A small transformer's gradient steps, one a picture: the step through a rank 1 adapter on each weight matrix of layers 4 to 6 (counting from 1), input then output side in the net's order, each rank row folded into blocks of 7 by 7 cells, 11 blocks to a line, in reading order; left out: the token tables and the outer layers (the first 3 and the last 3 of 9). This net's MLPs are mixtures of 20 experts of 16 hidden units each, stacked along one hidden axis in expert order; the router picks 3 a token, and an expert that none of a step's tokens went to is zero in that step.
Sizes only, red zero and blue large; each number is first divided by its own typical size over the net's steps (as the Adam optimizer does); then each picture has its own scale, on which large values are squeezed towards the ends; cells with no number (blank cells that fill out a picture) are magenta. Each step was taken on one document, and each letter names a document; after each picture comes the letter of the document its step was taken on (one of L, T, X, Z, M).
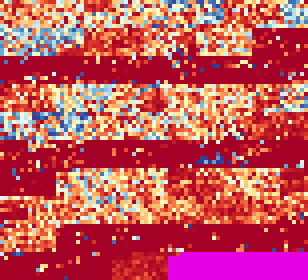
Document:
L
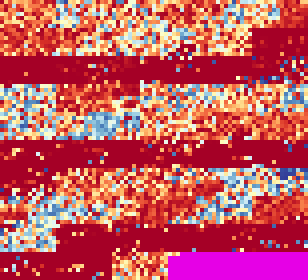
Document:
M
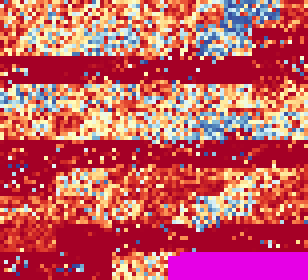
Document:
M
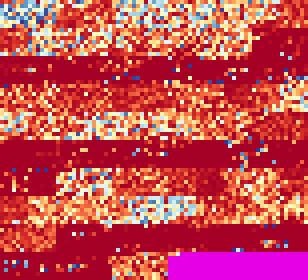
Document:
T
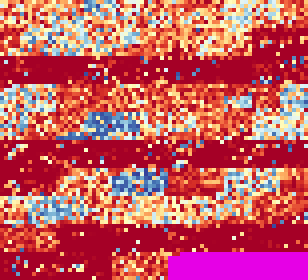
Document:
M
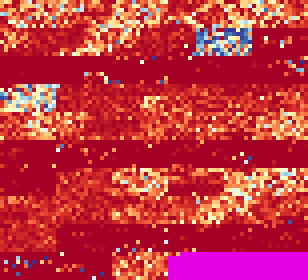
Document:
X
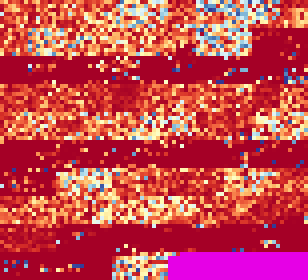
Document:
T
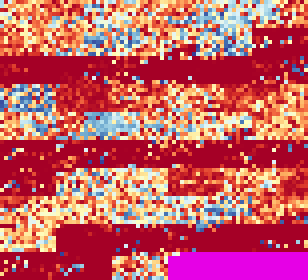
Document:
M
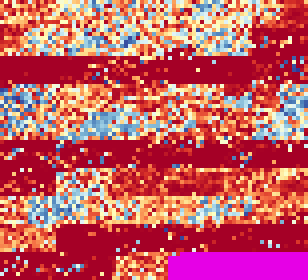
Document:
M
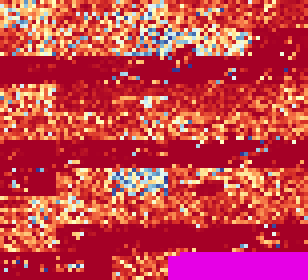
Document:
T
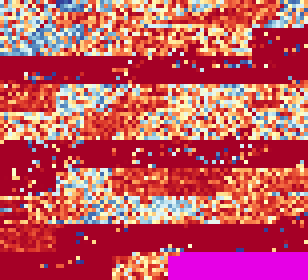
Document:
L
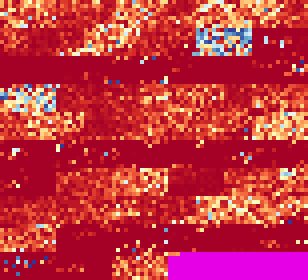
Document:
X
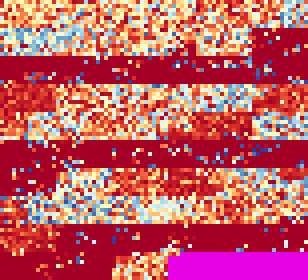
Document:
L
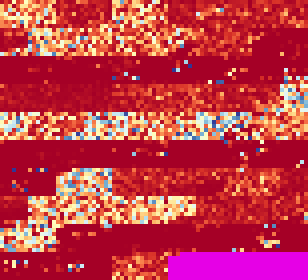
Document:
T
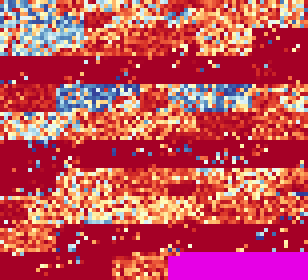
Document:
L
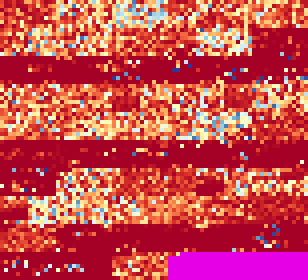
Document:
T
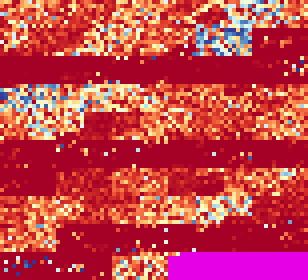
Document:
X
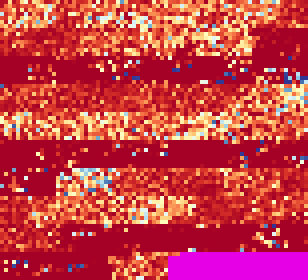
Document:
T
